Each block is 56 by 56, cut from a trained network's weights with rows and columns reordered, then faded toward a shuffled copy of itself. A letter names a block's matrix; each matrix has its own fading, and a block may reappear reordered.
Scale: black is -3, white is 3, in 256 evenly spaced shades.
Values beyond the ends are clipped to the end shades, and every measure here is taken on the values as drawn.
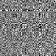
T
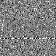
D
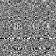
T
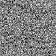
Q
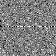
D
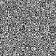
D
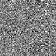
D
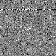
D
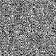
D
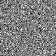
Q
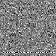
D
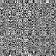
T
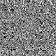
Q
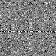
D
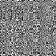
T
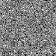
Q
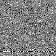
D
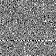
D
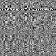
T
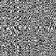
T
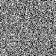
Q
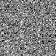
Q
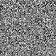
Q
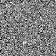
Q
